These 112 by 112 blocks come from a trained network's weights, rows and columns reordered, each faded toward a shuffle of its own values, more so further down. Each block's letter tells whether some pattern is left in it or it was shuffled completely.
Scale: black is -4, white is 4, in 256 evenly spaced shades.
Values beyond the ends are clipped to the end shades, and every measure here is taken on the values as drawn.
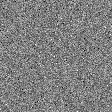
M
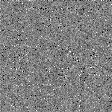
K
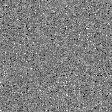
K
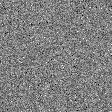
M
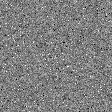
M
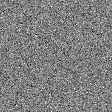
M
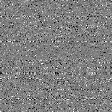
K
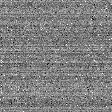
K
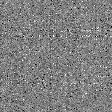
K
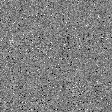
K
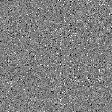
K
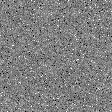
M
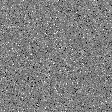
M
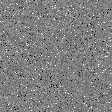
M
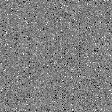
K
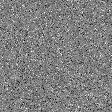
M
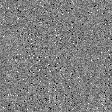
K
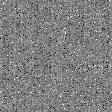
K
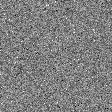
M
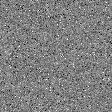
M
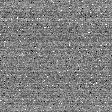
K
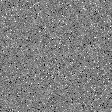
M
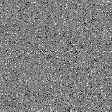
K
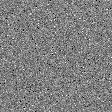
M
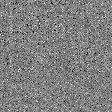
K
